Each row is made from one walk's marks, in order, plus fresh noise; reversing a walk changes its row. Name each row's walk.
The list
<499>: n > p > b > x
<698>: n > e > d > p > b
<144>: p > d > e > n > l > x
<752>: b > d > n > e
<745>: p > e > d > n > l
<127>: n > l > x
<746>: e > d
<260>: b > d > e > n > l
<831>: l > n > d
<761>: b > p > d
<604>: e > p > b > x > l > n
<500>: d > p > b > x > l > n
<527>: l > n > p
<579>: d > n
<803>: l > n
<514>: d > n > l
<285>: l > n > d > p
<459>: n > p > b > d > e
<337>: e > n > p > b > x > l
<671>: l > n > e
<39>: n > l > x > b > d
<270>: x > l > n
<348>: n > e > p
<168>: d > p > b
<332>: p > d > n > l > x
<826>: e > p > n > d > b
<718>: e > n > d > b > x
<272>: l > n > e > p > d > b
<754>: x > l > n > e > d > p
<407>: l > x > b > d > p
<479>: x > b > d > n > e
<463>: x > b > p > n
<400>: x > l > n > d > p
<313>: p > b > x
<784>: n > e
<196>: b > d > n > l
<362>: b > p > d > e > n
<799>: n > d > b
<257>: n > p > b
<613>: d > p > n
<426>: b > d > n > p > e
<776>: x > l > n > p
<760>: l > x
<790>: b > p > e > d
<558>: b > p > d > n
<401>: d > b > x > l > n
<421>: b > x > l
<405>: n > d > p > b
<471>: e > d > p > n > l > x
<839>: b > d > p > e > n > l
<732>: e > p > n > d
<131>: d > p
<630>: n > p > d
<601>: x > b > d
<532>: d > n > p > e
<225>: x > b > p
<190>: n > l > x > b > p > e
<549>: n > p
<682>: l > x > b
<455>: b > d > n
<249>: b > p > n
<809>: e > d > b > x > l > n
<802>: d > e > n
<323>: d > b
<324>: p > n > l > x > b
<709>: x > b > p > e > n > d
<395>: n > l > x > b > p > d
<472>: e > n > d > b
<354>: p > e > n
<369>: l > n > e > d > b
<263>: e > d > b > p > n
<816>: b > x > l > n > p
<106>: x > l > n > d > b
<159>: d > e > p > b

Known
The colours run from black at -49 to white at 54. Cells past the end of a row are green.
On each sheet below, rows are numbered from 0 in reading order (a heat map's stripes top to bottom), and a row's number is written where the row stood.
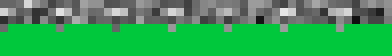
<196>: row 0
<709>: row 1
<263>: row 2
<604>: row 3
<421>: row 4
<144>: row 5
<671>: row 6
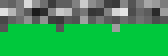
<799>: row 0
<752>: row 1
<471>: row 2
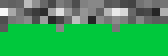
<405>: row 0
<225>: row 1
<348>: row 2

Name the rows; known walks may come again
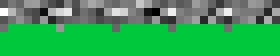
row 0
<613>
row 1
<471>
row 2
<579>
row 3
<761>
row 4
<168>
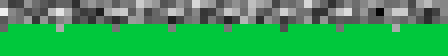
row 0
<249>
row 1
<527>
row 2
<479>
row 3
<401>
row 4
<601>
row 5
<455>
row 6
<746>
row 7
<270>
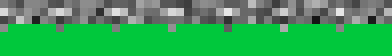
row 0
<225>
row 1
<159>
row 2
<709>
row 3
<337>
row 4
<426>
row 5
<407>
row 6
<313>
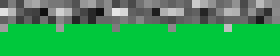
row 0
<285>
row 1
<803>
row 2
<732>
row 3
<39>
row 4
<760>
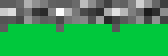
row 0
<472>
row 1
<405>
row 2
<799>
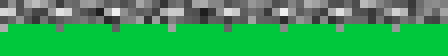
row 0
<400>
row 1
<532>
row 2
<558>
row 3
<127>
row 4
<263>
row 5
<500>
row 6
<395>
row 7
<604>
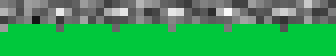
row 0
<421>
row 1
<362>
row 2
<718>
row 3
<348>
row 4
<499>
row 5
<752>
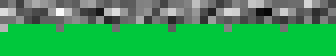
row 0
<776>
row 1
<630>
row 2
<790>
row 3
<323>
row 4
<514>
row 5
<196>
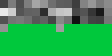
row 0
<144>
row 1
<671>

